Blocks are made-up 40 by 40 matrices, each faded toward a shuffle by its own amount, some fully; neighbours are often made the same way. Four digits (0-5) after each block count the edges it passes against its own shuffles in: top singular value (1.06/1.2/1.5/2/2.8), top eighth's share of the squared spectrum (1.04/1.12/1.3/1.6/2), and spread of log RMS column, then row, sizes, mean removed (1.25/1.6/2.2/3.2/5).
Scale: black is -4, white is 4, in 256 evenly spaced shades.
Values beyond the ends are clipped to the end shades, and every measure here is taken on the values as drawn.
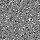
0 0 0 0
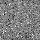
0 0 0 0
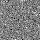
0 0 0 0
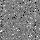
1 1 1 0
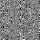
1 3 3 0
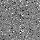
1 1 1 0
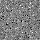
0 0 0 0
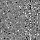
2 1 2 0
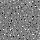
0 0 0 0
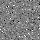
0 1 0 0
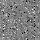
2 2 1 0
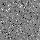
0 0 0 0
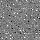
2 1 0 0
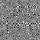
3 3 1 2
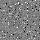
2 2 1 0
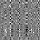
4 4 3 2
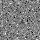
0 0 0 0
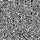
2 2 0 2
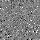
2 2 0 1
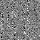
1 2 3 0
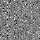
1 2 2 0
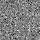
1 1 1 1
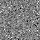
0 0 1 0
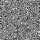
1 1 1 0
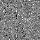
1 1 1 0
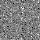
1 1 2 0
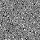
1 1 0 0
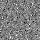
0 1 0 0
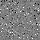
1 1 0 0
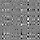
4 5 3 3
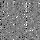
3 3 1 0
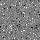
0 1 0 0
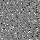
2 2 0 0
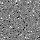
1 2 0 0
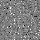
2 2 1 0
